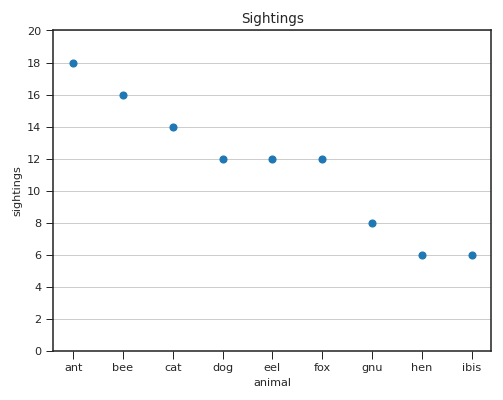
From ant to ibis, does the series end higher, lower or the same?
lower
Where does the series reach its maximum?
ant
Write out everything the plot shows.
Title: Sightings
x-axis: animal, ticks ant bee cat dog eel fox gnu hen ibis
y-axis: sightings, ticks 0 2 4 6 8 10 12 14 16 18 20
Values:
18 16 14 12 12 12 8 6 6
